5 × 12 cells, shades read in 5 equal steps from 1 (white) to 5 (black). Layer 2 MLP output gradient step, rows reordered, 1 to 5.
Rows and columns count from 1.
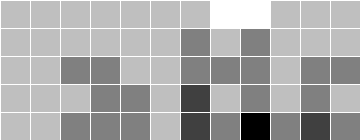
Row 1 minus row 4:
0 0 0 -1 -1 0 -2 -1 -2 0 -1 0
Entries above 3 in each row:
0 0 0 1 3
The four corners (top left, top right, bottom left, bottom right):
2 2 2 3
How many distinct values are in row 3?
2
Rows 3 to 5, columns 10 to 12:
2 3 3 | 2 3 2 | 3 4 3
